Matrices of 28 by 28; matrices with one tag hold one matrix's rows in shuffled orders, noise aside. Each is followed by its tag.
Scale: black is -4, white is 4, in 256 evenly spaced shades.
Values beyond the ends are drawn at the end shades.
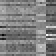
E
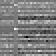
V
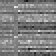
V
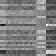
E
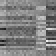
E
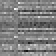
V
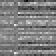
V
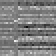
V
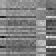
E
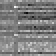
V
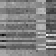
E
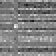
V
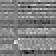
V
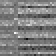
V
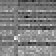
V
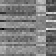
E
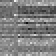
V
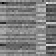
E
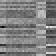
E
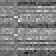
V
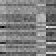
E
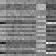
E
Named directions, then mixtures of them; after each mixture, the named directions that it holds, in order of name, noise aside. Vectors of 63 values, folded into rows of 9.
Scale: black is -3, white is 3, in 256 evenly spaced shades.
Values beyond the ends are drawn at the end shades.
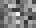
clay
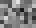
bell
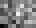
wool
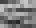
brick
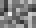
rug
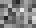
bell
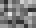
brick, rug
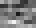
brick, wool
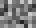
rug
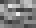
brick, clay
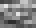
brick, wool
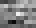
brick, wool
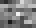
brick, wool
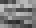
brick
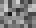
bell, rug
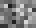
clay, wool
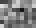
bell, brick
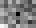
clay, wool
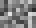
rug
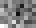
wool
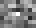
brick, clay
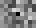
clay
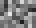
rug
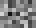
clay, rug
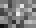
wool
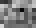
bell, brick
